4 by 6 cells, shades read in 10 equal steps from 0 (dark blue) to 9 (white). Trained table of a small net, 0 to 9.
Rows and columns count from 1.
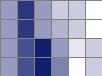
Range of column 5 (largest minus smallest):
2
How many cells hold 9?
3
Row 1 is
5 1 5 7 7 9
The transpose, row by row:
5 5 5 5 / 1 1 2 2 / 5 5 0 0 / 7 6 5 4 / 7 7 8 9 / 9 9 7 7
